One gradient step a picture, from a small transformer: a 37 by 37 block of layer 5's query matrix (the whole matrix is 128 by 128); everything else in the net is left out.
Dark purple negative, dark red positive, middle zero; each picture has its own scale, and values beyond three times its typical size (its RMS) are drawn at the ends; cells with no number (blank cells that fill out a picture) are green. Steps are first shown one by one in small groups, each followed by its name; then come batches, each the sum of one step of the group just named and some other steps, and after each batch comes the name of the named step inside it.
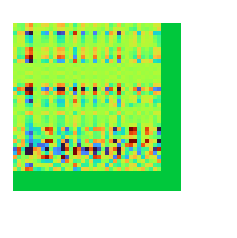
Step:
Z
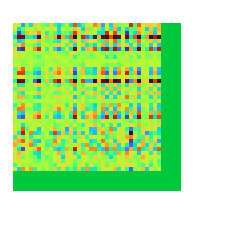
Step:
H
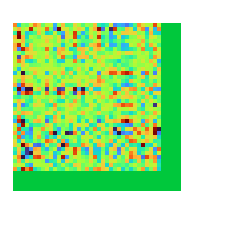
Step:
Z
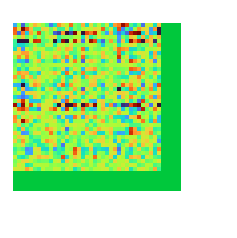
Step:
Z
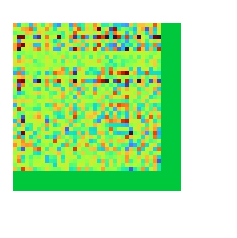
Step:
H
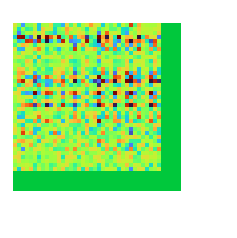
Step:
H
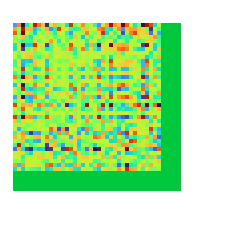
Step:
Z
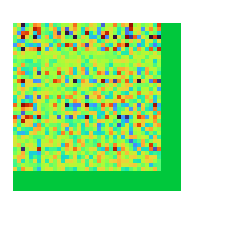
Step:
H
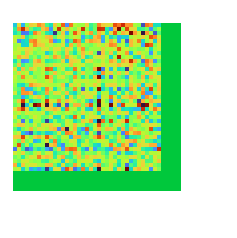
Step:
Z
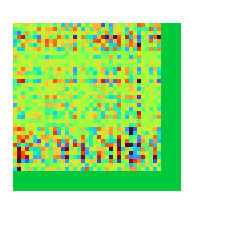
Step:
H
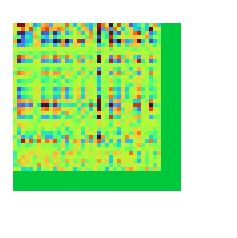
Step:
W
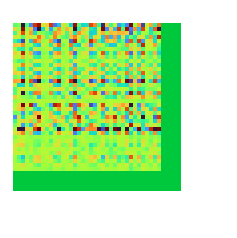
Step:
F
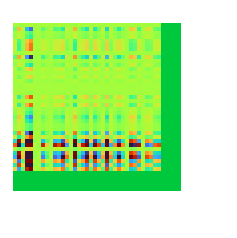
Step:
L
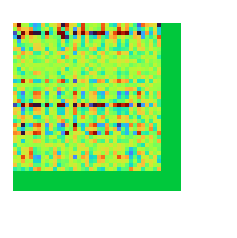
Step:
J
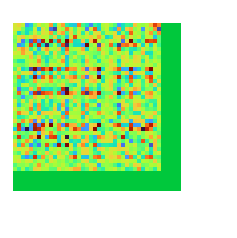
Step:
L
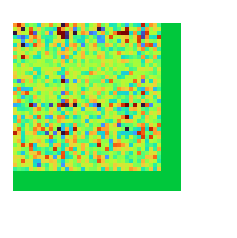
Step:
J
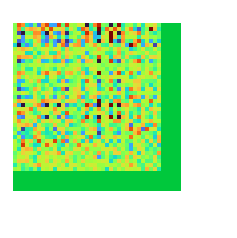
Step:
W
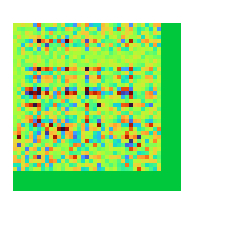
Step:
L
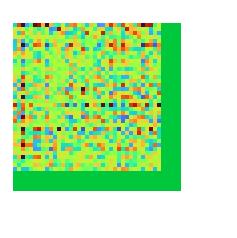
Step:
F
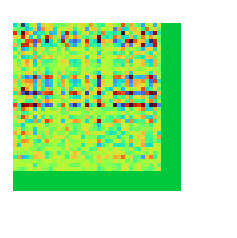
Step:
L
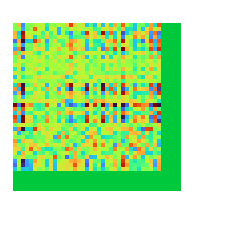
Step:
L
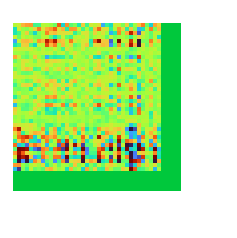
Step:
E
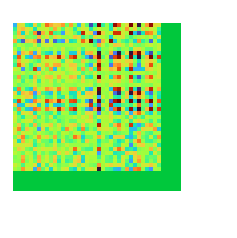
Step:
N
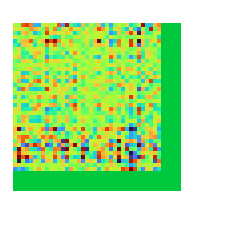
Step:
E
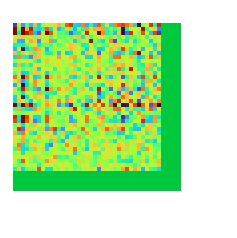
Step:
N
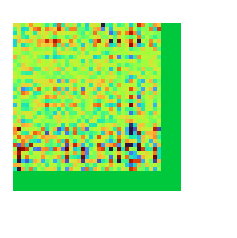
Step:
E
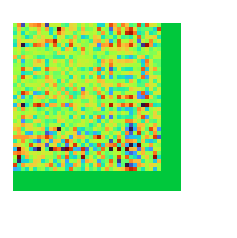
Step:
E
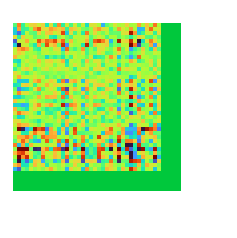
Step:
E
